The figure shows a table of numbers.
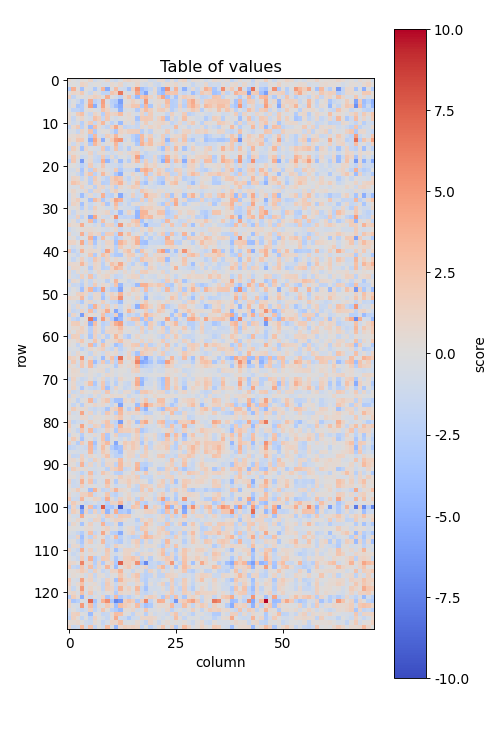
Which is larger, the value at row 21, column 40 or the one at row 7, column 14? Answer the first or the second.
the second
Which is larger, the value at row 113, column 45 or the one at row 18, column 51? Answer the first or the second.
the second
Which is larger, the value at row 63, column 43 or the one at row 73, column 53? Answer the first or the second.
the first
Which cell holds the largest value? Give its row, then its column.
122, 46
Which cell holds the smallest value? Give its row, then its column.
100, 12
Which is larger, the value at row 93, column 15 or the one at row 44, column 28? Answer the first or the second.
the first
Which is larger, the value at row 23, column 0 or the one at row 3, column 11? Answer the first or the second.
the second
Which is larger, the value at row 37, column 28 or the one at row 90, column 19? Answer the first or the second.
the first
